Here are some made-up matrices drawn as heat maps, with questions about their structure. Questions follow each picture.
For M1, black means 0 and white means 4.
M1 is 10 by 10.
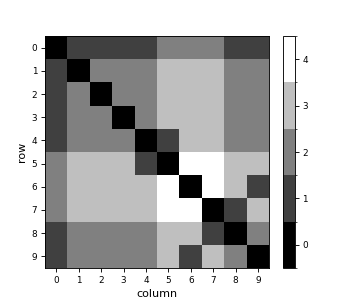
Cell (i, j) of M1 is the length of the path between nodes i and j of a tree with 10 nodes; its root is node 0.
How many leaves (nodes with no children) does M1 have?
6
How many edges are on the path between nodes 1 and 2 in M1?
2
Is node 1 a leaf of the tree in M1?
yes
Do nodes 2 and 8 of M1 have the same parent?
yes
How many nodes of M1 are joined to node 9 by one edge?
2
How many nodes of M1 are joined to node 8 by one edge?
2
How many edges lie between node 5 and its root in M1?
2
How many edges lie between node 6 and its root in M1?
2
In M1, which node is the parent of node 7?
8
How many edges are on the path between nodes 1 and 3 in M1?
2
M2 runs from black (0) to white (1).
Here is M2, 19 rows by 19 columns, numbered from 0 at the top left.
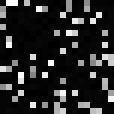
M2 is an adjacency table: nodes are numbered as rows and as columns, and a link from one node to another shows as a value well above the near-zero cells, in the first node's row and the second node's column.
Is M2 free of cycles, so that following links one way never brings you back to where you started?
no
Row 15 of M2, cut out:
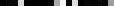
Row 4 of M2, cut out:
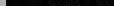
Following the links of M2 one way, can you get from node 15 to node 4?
yes
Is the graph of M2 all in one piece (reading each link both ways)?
yes
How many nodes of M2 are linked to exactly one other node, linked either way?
3
